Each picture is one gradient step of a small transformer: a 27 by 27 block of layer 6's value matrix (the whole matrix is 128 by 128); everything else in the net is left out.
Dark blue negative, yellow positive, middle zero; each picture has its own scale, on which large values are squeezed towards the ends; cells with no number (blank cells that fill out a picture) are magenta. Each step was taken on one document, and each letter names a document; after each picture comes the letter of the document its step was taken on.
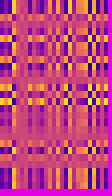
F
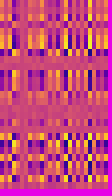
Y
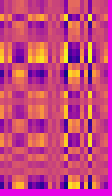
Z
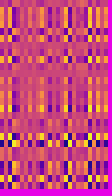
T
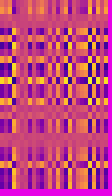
F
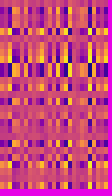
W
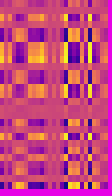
Z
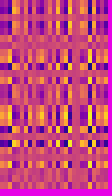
W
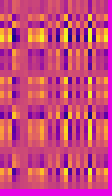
Y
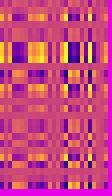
Z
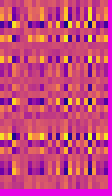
Y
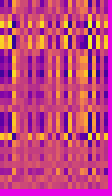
F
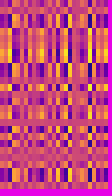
W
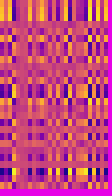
F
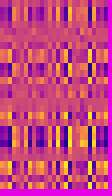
W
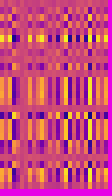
Y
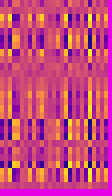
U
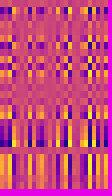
W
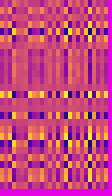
Y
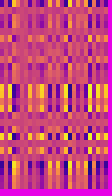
T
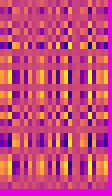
W
